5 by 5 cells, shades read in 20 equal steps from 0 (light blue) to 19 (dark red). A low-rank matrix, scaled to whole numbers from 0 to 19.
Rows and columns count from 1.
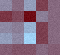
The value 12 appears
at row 5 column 2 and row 5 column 3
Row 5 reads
11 12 12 10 11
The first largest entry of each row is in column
4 3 4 4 2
